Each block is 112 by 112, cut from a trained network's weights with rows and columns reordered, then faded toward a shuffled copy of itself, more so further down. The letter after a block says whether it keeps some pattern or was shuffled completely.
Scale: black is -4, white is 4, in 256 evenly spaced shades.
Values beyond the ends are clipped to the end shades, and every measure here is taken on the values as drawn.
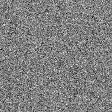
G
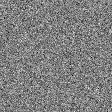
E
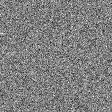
E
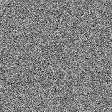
G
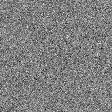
G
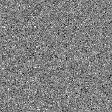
G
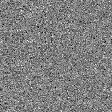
G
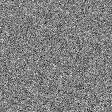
E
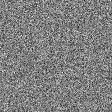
E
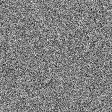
E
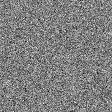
E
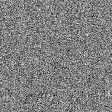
G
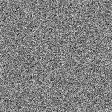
G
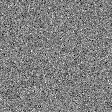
E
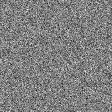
G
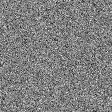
E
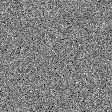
E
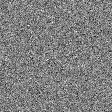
E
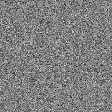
G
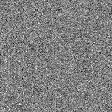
G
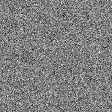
G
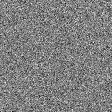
G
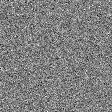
E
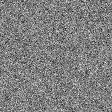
E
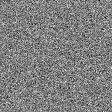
E
